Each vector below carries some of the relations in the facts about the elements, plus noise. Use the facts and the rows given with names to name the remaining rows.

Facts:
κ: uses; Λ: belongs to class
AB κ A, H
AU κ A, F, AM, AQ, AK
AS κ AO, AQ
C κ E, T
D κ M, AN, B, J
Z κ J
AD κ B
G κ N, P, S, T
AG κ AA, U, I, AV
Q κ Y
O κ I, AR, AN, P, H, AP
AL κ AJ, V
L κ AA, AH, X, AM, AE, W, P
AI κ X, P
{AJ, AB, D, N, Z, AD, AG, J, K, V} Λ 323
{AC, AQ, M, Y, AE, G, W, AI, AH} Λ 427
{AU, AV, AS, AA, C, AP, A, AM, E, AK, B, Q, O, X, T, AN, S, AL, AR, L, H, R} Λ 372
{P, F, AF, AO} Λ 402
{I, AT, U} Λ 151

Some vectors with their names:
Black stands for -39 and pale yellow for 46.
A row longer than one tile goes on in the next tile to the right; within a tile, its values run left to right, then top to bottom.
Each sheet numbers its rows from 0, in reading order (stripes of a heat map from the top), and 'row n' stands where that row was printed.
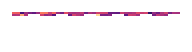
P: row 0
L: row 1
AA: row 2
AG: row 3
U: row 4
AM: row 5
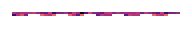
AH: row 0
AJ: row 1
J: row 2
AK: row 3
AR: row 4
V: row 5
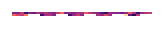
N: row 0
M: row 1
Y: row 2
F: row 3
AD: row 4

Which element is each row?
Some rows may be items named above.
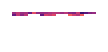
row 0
AN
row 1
S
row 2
K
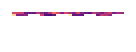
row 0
AG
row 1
AS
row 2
AB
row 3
AM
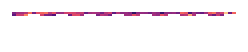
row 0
T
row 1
O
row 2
X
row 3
H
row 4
AF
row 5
AF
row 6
P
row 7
G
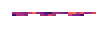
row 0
M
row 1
AO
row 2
O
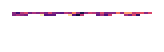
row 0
A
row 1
AB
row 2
D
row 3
B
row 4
AI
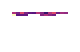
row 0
AB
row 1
A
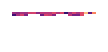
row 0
AC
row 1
I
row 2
C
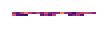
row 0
AU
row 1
B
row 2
AQ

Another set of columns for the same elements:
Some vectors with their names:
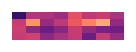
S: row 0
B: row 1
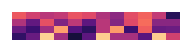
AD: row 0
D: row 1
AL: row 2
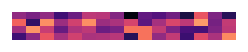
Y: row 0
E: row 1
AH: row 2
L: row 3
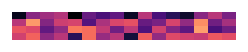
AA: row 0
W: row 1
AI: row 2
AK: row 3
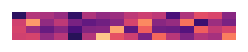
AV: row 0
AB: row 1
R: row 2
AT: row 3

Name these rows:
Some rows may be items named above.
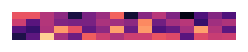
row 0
D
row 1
N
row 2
AK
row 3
AQ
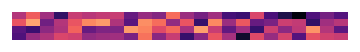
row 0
O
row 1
AN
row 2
P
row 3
Y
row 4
G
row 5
AQ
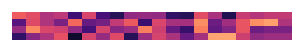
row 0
AF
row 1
G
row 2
AC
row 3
AU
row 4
AN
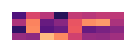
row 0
AS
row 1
AN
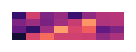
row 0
AG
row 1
H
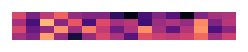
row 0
J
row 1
AC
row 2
AQ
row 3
AM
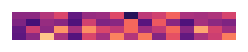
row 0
K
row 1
F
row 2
I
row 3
AO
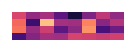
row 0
M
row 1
A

